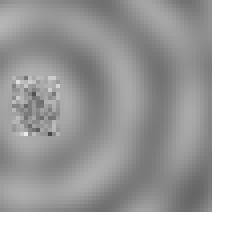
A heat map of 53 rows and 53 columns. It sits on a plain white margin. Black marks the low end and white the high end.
Odd patch: rougher, in the middle left. Histogram: bell-shaped. Roughest part: middle left. Ninth with the lowest average: bottom right. Rings: centred on the middle left.
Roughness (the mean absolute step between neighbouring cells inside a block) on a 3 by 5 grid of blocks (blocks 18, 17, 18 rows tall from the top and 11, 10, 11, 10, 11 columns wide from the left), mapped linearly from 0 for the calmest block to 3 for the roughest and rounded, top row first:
00000 / 32000 / 00000
